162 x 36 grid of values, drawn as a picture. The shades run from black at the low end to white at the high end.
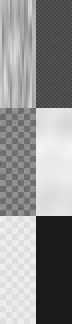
It is made of 3 by 2 panels. Panel 1,1: high, streaked downward. Panel 1,2: low, checkered, faint in contrast. Panel 2,1: middling, checkered. Panel 2,2: very high, smooth, faint in contrast. Panel 3,1: very high, checkered, faint in contrast. Panel 3,2: very low, flat.
